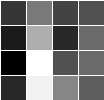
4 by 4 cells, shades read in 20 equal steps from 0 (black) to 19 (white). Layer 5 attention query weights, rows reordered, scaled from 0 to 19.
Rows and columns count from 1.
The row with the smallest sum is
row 1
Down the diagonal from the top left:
4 13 6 7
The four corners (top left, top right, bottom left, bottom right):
4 6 3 7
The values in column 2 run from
9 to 19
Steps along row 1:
up down up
